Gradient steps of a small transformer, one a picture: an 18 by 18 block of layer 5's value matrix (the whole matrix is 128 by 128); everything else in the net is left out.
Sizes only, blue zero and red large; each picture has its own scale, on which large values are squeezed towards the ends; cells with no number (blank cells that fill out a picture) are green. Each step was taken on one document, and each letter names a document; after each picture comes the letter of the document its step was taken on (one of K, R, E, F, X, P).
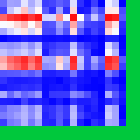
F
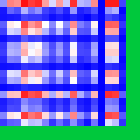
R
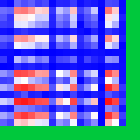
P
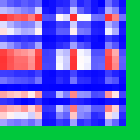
F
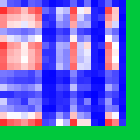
F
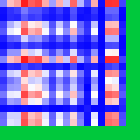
R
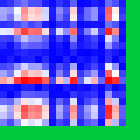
P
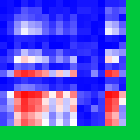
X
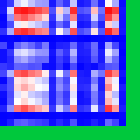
P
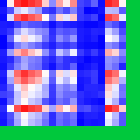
X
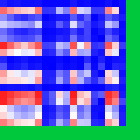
F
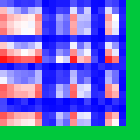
F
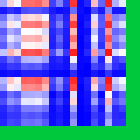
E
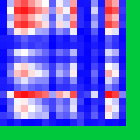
X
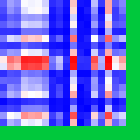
E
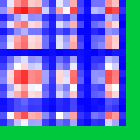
X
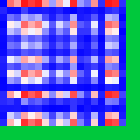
R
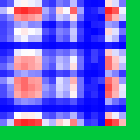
X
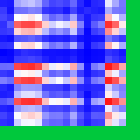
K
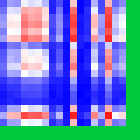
E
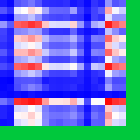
K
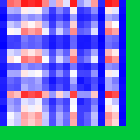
R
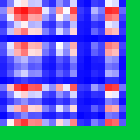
X
